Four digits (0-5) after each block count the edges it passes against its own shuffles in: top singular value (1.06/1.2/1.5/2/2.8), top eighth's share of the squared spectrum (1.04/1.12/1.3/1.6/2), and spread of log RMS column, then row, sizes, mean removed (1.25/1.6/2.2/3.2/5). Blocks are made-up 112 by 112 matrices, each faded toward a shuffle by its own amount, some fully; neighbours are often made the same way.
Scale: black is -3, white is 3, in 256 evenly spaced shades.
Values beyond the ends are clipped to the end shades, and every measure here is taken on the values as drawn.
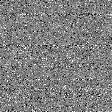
1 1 0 3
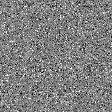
0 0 0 2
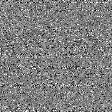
1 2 0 3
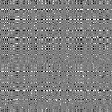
5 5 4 4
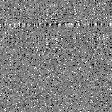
4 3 1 2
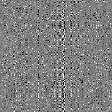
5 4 3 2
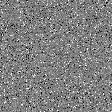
2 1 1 0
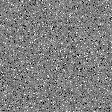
0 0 0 0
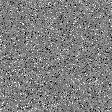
0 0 0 0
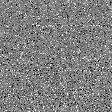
1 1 0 2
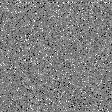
1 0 0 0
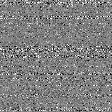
2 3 0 4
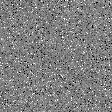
1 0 1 0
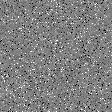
0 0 0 0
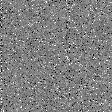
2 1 1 0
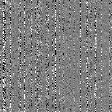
2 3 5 0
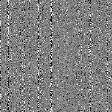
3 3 4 0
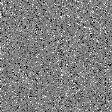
1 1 2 0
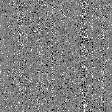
2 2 3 0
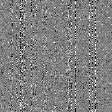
3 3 4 0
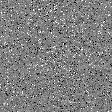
0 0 1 0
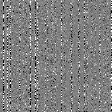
3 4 4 0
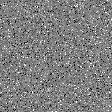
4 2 0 1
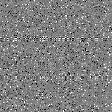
4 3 1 2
